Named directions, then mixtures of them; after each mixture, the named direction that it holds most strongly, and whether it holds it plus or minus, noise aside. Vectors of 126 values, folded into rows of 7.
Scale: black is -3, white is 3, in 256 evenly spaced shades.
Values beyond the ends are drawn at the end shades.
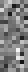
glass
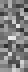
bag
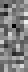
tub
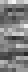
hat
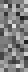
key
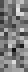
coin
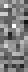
tub, minus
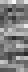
hat, plus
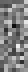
tub, plus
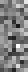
bag, minus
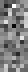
tub, plus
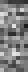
hat, minus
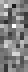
tub, minus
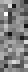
key, minus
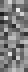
coin, plus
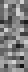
coin, plus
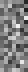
bag, plus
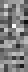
tub, minus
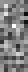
tub, minus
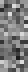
glass, minus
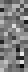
glass, minus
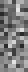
coin, plus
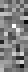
tub, minus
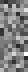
key, plus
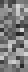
bag, minus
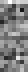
hat, plus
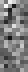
tub, minus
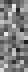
glass, minus
